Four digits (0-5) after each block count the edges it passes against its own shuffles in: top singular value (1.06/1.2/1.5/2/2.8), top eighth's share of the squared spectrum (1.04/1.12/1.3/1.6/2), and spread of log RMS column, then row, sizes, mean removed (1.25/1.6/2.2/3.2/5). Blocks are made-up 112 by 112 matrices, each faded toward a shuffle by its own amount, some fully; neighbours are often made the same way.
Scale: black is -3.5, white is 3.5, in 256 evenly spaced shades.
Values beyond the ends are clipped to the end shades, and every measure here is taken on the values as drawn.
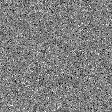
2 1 0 0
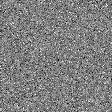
2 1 0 0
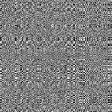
5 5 4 4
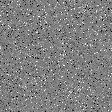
0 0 0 0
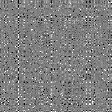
5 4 3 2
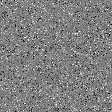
0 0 0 0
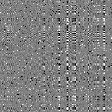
5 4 3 3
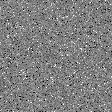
0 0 0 0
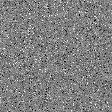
0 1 2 0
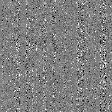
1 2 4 0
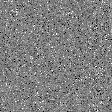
1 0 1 0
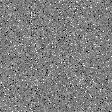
1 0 1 0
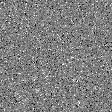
0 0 0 0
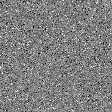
2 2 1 0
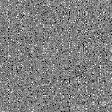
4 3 2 1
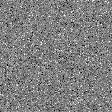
2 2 1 0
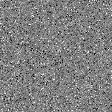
2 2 1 0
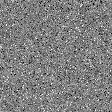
1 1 0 0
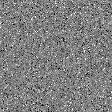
3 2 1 0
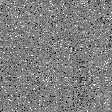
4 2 0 1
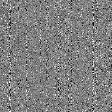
2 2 4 0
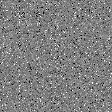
1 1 2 0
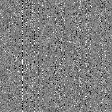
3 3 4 0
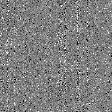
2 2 3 0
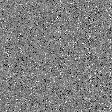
1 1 2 0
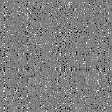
4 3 2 2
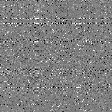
4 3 1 3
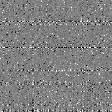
4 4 1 3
